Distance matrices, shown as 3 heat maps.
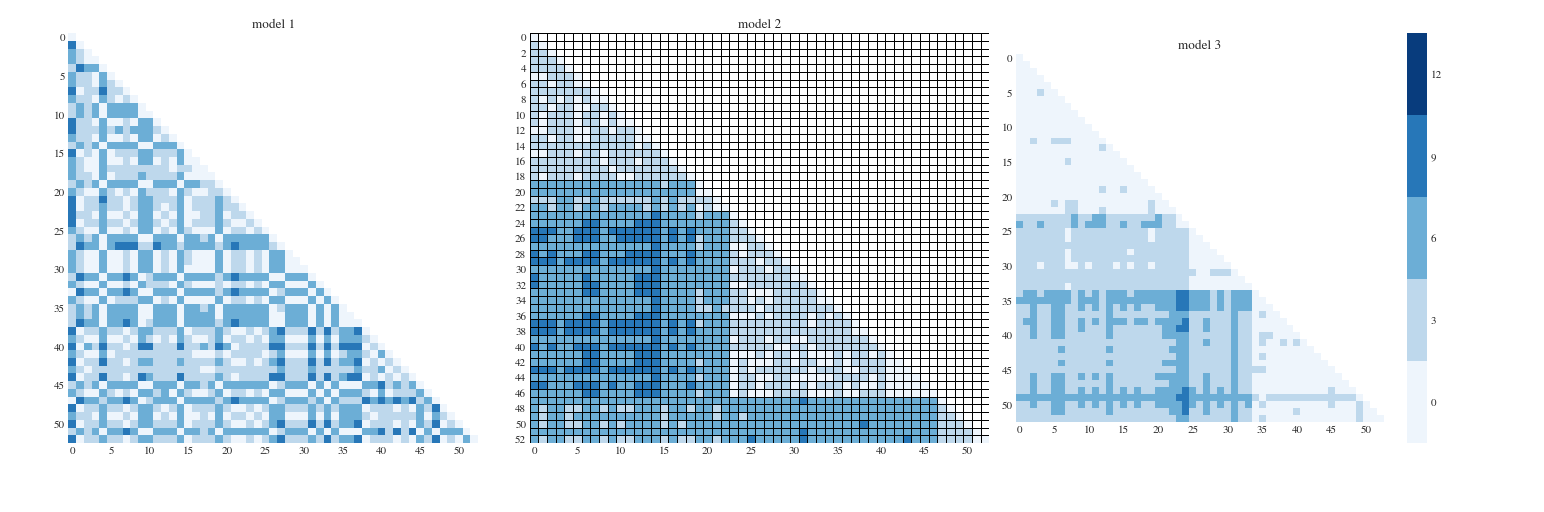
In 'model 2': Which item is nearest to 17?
9
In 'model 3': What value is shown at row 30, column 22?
3
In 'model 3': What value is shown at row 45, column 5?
3
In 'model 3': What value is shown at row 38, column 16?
3
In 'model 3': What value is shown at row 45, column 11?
3
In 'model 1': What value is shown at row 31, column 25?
6
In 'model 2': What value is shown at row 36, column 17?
6
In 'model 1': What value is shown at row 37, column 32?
6
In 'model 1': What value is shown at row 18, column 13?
3
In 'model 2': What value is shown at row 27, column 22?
6
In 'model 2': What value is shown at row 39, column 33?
3
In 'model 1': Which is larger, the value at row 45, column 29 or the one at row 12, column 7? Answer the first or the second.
the first
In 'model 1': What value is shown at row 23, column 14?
6
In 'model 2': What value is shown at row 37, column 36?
3
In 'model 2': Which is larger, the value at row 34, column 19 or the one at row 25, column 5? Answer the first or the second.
the second
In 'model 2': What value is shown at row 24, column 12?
9
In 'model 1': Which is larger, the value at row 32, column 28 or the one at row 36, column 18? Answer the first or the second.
the second
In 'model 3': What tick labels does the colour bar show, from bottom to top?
0, 3, 6, 9, 12
